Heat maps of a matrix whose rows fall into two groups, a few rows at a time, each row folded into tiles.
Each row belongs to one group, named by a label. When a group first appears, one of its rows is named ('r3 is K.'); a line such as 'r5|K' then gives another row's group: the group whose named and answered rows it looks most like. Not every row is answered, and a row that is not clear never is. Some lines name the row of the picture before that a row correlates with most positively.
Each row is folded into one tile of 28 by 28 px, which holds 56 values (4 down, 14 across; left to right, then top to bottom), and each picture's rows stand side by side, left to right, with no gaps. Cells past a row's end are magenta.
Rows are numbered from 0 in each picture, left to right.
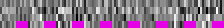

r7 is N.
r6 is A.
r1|N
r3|N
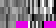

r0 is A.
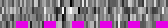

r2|A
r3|N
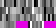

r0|A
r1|N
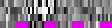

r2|N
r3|A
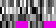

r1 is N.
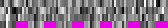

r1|A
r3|A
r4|N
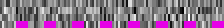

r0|N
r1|A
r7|N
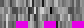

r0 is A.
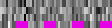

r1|A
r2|N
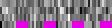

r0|N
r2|N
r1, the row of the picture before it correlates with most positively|3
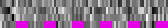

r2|N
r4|N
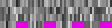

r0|A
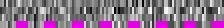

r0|A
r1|A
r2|N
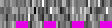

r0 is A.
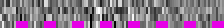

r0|N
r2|N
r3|A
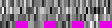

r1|A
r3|N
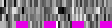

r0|A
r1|N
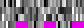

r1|A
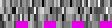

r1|A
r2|A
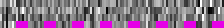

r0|A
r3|A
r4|A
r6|A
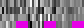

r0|N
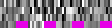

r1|N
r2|A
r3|A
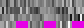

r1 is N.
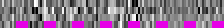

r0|N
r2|A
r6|N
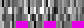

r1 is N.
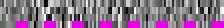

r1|A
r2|A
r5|A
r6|A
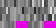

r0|A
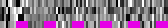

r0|A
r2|N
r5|N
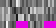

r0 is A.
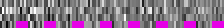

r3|A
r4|N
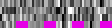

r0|N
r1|A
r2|A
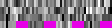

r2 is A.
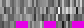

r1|A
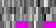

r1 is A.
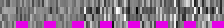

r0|N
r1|A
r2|N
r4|N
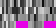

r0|N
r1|A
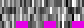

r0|N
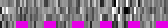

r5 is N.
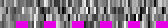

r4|A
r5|A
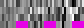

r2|A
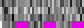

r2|A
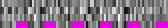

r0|N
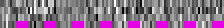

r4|N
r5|N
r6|N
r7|N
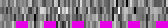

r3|N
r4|A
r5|A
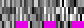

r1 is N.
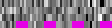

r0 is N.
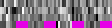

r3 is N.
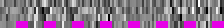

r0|A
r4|N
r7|N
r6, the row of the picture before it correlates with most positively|3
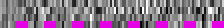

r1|A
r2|A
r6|N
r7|A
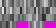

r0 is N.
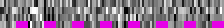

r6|A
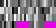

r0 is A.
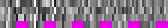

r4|N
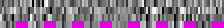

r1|A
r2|A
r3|A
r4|A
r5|A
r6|A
